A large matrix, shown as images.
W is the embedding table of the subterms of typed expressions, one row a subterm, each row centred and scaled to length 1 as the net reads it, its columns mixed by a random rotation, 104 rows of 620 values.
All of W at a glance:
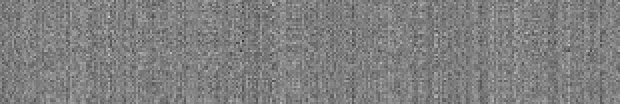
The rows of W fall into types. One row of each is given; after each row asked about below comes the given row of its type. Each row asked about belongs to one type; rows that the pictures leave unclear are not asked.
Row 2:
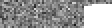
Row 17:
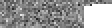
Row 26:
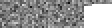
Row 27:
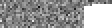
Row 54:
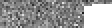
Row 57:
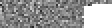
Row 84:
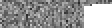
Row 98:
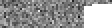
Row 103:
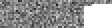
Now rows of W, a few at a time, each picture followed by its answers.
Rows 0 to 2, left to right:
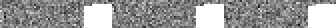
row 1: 57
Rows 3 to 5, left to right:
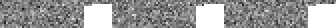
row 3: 27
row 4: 17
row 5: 84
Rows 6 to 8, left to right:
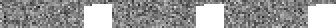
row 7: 54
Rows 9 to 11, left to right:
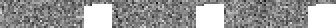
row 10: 26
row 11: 54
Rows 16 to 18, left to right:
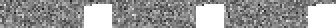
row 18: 57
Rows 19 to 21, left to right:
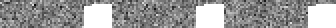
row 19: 2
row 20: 2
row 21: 54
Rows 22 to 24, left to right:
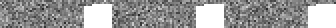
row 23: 84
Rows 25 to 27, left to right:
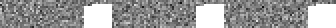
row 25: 57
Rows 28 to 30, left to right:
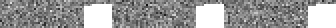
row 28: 103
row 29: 2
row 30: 27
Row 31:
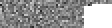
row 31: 57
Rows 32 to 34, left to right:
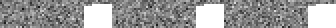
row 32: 27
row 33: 27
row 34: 103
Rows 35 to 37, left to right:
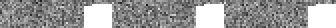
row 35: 54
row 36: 57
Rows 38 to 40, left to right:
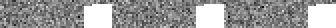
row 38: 98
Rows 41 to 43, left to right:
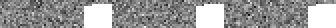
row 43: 26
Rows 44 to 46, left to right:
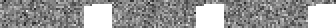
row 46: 98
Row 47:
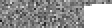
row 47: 103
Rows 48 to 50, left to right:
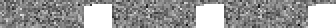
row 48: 17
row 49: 2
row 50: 2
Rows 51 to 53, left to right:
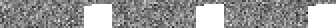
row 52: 17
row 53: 54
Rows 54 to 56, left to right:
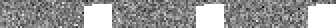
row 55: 17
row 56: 27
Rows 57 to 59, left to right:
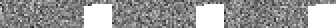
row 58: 84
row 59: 103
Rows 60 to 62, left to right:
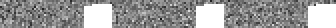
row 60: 2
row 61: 27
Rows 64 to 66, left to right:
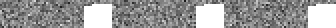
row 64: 26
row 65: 98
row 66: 17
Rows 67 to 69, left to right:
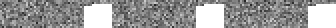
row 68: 17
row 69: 54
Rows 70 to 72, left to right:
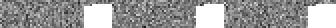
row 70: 84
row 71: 57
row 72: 57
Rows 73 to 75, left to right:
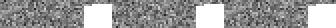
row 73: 103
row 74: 98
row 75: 103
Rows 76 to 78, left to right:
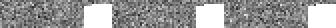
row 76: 2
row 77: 84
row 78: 17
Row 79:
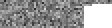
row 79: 103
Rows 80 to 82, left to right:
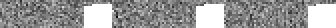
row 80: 54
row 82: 84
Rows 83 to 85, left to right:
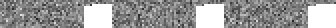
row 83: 17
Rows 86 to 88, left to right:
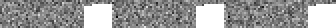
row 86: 84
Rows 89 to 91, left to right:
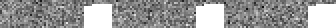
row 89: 54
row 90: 54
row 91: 27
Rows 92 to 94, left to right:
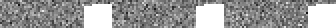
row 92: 84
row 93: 2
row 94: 54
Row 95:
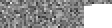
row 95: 103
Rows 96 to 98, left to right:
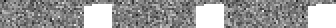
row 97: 103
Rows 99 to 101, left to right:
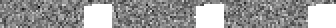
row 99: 27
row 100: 57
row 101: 98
